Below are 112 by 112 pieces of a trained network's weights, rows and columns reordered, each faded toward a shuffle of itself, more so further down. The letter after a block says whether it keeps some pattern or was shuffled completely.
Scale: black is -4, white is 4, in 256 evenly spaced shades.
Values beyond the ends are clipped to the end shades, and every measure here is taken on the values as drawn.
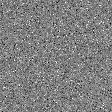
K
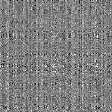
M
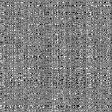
M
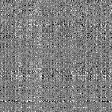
M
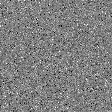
K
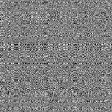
M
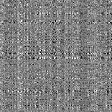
M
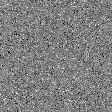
K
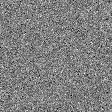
K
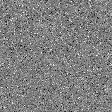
K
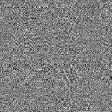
M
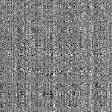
M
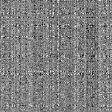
M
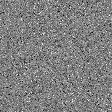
K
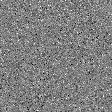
K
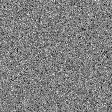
K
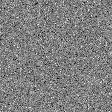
K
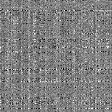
M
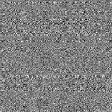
M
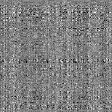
M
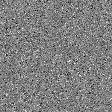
K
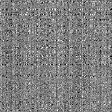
M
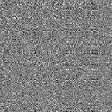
M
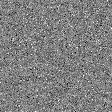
K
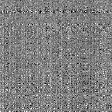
M
